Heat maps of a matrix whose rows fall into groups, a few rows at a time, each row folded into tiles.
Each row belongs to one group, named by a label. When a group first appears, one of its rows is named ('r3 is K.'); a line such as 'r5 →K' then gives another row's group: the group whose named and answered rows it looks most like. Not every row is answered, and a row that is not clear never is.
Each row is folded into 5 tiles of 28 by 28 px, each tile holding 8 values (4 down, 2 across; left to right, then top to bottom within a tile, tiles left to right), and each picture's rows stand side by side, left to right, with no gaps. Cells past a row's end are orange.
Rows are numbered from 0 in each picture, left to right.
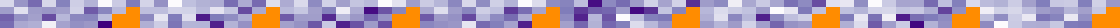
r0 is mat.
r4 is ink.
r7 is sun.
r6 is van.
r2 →mat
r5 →van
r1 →van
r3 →mat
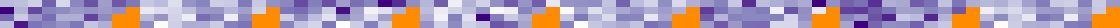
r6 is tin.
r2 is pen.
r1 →sun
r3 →van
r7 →sun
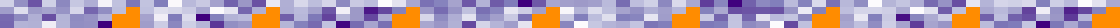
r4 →sun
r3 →pen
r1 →van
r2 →mat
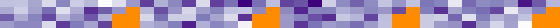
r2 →tin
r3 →pen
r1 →pen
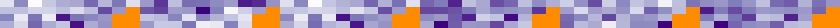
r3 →tin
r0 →van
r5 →tin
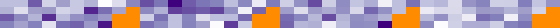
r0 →mat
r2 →mat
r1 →ink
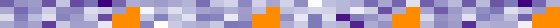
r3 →pen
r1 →sun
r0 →pen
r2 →van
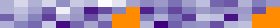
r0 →mat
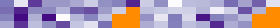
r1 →van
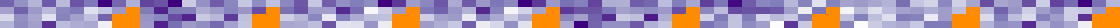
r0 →pen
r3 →pen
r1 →tin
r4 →tin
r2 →pen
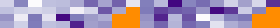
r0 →van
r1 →ink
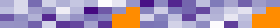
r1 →ink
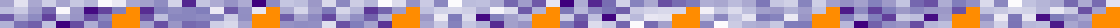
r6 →tin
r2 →mat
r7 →van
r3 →van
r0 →mat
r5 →sun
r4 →ink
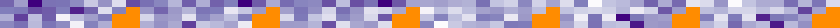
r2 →pen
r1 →pen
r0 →ink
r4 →van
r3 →sun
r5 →van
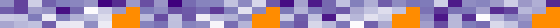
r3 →ink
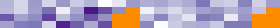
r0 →mat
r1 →sun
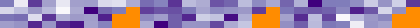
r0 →mat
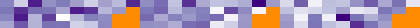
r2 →van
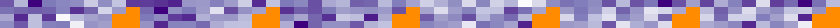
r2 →tin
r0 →ink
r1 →tin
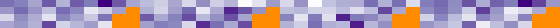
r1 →mat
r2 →van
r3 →pen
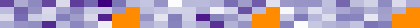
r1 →van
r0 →pen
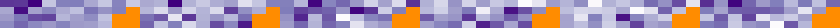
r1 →mat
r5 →ink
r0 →tin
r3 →mat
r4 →van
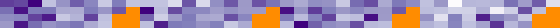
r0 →tin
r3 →van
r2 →tin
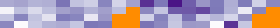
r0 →sun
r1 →ink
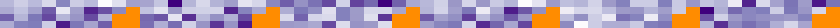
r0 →mat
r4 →sun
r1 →mat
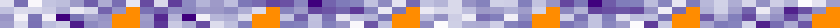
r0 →van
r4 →ink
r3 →sun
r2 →ink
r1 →ink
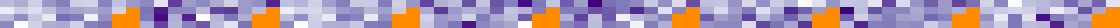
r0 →sun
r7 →van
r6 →tin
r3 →pen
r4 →ink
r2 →sun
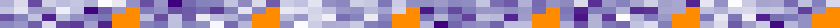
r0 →mat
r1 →ink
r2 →sun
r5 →van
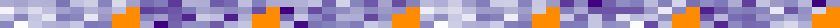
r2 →tin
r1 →tin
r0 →sun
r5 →tin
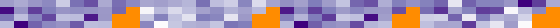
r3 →pen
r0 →tin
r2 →tin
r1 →sun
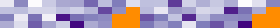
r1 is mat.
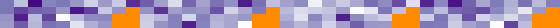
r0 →ink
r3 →ink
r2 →van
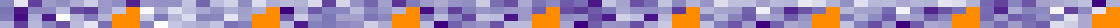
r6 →mat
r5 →mat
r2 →tin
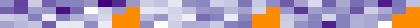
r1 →sun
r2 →pen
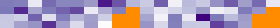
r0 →pen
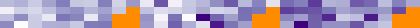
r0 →sun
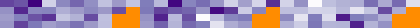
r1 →ink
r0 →tin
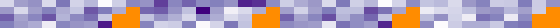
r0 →mat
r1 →pen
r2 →mat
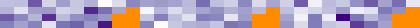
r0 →mat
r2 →van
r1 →sun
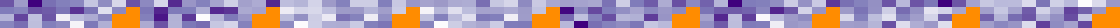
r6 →pen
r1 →ink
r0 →ink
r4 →tin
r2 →sun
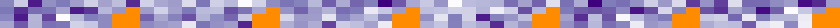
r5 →pen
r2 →pen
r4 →ink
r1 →mat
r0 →ink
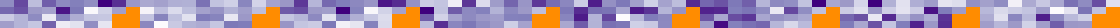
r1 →sun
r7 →van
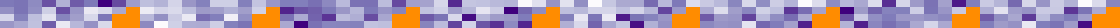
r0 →pen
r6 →tin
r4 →van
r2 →tin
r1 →sun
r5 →mat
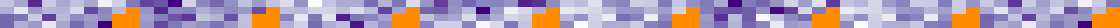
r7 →mat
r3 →pen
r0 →mat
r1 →tin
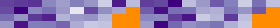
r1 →tin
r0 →tin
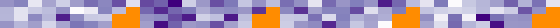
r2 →pen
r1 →tin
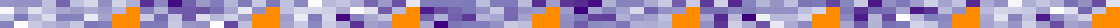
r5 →ink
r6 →ink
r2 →van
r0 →sun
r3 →tin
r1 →ink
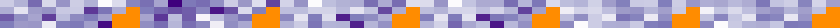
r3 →van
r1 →ink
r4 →sun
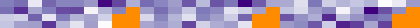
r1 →pen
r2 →mat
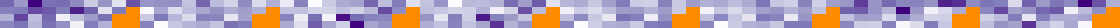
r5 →sun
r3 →van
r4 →sun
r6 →pen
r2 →van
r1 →sun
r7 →pen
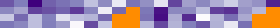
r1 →ink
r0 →ink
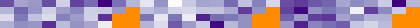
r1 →van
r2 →tin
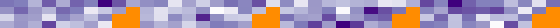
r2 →mat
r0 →pen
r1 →van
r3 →ink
